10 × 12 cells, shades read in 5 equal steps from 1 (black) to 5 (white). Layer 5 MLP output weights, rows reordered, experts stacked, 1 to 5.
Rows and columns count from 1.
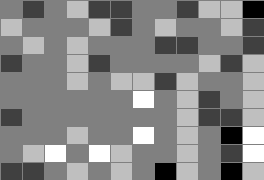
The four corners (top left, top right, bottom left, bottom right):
3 1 2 4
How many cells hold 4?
30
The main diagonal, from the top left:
3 3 3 4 3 3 3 3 4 3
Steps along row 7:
up same same same same same same up down same up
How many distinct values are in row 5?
3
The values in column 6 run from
2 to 4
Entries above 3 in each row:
3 4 2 3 5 3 2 4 6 4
